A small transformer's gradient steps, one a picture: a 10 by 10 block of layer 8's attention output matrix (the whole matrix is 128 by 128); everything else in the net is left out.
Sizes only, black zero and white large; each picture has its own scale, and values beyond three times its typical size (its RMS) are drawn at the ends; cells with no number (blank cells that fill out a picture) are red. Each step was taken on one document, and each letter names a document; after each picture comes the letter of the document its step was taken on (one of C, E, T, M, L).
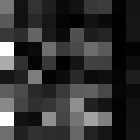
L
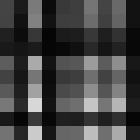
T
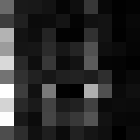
L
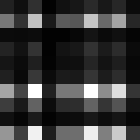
T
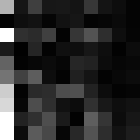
L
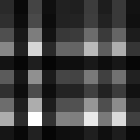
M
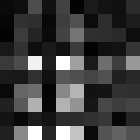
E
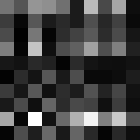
M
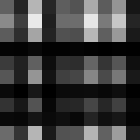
T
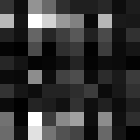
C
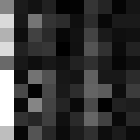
L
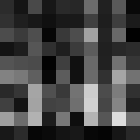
M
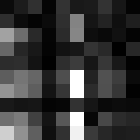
E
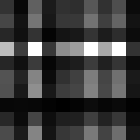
T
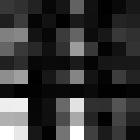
E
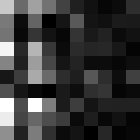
C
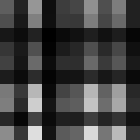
T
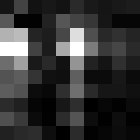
E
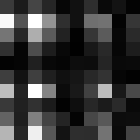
C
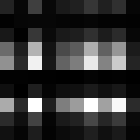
T
